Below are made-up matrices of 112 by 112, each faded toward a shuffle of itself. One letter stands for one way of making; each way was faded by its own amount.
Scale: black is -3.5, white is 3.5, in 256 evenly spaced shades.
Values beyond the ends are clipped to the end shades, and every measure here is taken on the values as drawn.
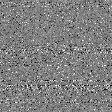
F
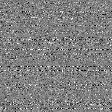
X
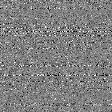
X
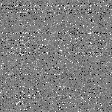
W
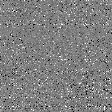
W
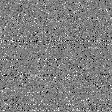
F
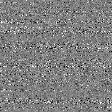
X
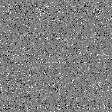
W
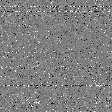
W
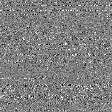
X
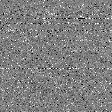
F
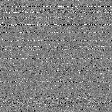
X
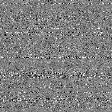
X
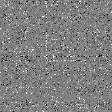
W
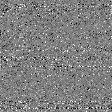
F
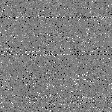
W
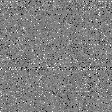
W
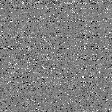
W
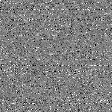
F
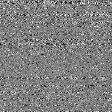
X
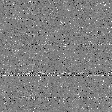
W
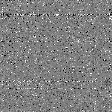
W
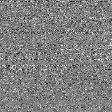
X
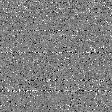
F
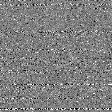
X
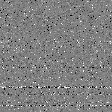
W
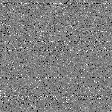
F
